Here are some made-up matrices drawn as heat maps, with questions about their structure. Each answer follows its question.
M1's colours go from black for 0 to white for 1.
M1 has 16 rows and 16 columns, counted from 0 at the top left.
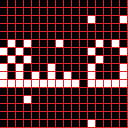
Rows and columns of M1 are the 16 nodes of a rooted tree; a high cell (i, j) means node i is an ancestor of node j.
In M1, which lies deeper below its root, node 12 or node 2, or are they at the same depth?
node 2
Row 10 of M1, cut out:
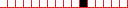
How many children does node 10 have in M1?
3
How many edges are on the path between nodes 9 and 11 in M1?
5
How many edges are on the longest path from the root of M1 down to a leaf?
6
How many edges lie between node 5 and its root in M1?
1
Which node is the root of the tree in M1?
10
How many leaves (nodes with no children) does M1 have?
7
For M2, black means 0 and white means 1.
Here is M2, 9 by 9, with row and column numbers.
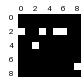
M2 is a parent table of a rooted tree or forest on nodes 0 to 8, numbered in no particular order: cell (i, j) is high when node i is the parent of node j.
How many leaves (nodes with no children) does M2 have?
6
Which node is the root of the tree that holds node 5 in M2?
4
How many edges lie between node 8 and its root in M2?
1
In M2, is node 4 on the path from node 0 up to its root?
yes
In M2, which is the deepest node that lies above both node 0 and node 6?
2
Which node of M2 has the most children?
2
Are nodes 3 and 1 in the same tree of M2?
no
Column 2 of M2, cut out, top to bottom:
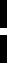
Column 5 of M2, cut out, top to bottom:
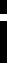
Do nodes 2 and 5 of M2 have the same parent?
no
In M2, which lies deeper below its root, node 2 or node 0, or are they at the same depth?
node 0
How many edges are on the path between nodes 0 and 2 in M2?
1
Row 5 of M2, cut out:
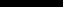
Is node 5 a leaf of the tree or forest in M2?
yes
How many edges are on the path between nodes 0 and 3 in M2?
2
